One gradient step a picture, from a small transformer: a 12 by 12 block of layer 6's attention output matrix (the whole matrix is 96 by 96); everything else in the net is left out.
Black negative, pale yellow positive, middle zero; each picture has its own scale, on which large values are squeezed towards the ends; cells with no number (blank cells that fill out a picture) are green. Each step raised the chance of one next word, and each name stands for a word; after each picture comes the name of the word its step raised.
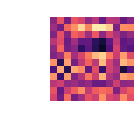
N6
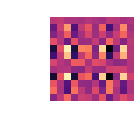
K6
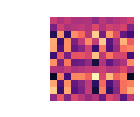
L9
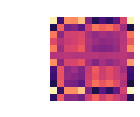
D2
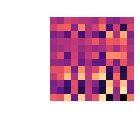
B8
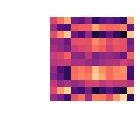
D2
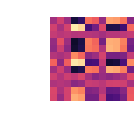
N6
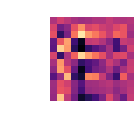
L9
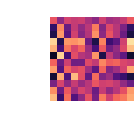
L9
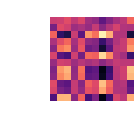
B8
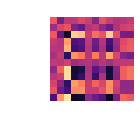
B8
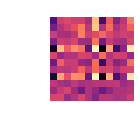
K6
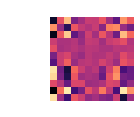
D2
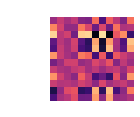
L9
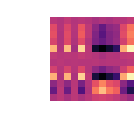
K6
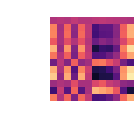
K6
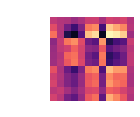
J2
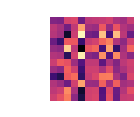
L9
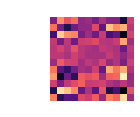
D2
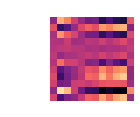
D2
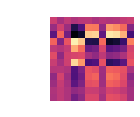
J2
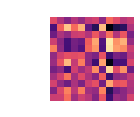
N6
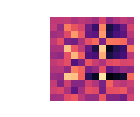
K6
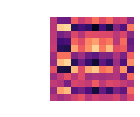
N6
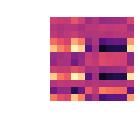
K6
